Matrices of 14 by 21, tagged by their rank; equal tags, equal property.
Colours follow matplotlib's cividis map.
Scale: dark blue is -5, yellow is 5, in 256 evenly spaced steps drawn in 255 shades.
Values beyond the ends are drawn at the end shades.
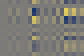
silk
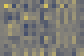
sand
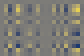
silk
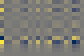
silk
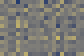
sand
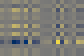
silk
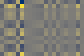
silk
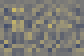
sand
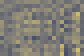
sand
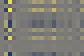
silk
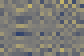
sand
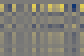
silk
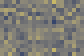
sand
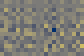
sand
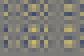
silk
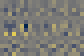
sand
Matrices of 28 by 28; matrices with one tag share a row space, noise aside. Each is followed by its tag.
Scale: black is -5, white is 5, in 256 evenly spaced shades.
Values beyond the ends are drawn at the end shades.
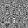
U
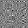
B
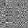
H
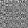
H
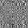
B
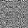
H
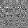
H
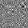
B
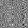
B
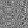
B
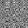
U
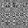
U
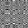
U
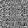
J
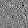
B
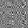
B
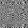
B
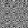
U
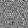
B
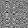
U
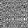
J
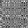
J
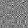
B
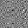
B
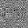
H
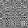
J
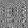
B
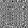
B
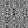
U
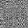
H
